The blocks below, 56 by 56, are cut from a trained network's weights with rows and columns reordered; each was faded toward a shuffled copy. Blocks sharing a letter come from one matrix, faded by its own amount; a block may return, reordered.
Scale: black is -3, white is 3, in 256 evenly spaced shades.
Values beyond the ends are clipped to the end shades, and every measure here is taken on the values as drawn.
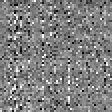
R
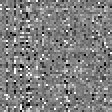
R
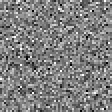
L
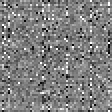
R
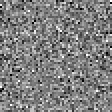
L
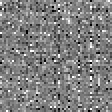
R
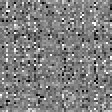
R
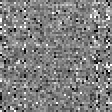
R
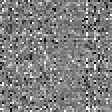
R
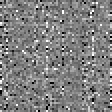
R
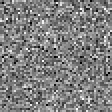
L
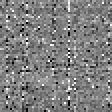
R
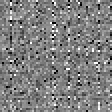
R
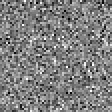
L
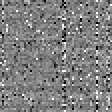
R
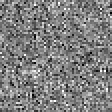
L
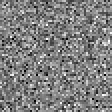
L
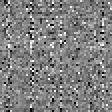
R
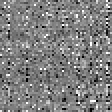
R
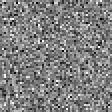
L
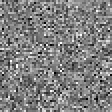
L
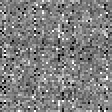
R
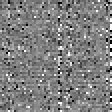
R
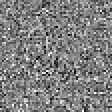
L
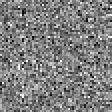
L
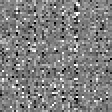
R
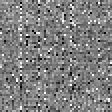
R
